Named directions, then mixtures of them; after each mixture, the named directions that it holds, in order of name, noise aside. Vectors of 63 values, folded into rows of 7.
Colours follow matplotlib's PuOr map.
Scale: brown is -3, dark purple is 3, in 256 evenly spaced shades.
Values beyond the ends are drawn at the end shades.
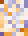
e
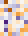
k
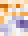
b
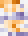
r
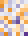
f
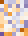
e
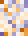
e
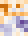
b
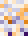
e, f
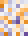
f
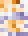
r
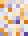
f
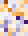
b, k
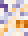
b, e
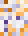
k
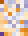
e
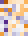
e, k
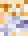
b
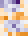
r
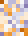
e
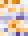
k, r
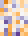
f, k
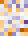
e, k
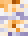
r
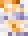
r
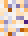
e, k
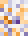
f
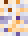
k, r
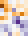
b, f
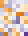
f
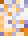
e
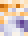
b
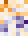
b, k
